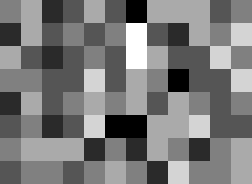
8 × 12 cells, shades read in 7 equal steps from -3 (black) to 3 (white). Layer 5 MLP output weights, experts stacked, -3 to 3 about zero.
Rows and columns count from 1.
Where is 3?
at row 2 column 7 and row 3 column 7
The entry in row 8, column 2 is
0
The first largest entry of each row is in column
2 7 7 5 2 5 2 9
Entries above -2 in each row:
10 10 11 11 11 9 9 11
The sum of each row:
-3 0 0 -3 -1 -6 -1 0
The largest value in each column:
1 1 1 1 2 1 3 1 2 2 2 2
